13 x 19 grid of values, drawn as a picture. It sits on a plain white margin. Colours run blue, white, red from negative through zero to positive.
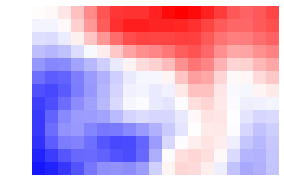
Stripes: none. Slope: up to the top right. Grain: blotchy. Ninth with the highest average: top middle.
